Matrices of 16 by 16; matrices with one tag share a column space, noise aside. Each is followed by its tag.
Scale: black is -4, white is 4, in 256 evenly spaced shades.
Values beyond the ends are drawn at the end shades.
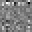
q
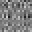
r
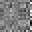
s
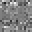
q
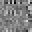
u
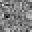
r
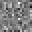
s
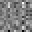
s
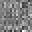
s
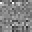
q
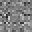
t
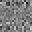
q
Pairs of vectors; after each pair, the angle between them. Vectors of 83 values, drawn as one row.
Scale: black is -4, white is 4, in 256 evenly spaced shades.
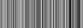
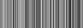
nearly parallel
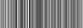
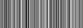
partly opposed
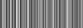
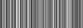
nearly parallel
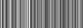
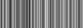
nearly opposite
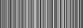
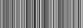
partly opposed
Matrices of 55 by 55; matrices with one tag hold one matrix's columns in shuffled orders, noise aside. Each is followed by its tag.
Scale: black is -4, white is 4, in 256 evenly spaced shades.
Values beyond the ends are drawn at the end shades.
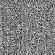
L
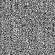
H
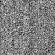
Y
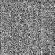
L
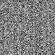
L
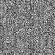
Y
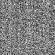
H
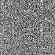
H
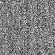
Y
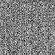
L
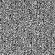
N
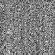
L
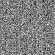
N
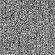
N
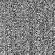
L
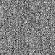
Y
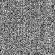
H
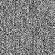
Y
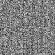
Y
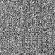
Y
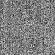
N
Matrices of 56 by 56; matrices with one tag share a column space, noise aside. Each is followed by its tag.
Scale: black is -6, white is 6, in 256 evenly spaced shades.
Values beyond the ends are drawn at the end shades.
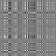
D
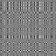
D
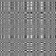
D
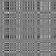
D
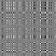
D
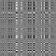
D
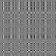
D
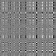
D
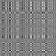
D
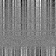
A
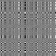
D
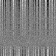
A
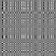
D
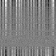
A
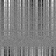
A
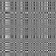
D
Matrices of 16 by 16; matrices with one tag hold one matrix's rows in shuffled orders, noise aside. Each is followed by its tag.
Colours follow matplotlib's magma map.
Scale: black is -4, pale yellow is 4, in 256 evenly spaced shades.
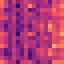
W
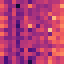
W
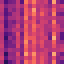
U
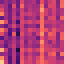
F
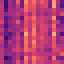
U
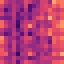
W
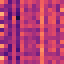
F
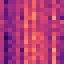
U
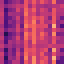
U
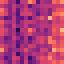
W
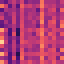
F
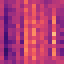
U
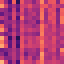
F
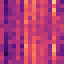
U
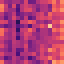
W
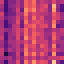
U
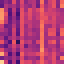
F
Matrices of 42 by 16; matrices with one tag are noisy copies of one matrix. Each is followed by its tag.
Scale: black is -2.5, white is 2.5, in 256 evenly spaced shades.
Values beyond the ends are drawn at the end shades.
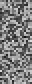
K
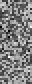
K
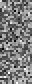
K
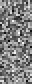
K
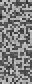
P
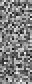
P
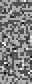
P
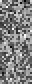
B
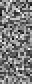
P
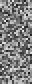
K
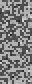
K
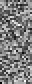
K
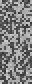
B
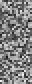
K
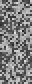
B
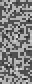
P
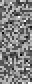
P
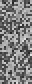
B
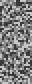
P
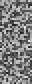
P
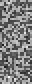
P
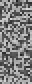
P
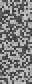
K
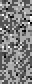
B
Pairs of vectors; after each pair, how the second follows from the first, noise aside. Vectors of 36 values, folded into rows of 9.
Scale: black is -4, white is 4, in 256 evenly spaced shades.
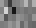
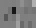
partly zeroed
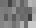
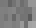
shrunk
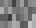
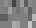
partly zeroed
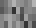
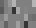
partly zeroed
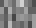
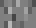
partly zeroed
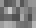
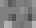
partly zeroed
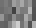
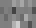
partly zeroed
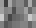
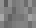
shrunk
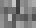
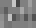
partly zeroed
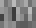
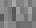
shrunk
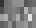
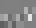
partly zeroed
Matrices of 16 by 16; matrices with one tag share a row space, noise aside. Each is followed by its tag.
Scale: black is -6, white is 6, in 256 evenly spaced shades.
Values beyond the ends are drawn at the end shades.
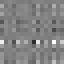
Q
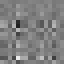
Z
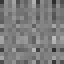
Q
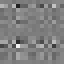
Z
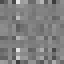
Z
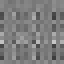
Q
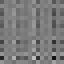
Q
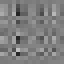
Z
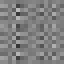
Z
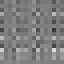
Q
